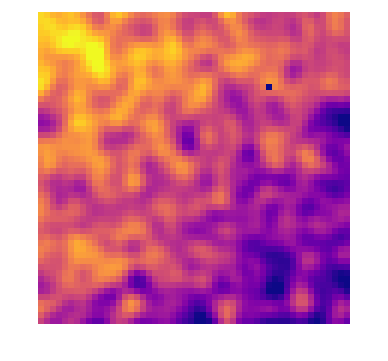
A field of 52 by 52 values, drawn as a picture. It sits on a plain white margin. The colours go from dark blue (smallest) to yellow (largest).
The texture is blotchy. There are no regular stripes. The histogram is bell-shaped. The field climbs toward the top left. A single lone cell is far lower than the cells round it.
